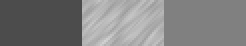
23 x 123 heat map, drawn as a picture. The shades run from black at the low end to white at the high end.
It is made of 1 by 3 panels. Panel 1,1: low, flat. Panel 1,2: high, slanting up to the right, faint in contrast. Panel 1,3: middling, flat.
